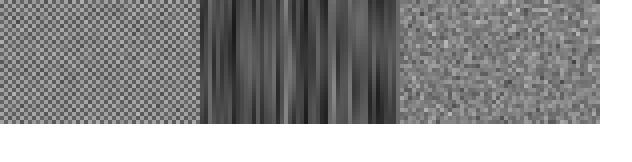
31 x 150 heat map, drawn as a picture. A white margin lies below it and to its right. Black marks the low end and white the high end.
It is made of 1 by 3 panels. Panel 1,1: middling, checkered, strong in contrast. Panel 1,2: low, streaked downward. Panel 1,3: middling, fine-grained.
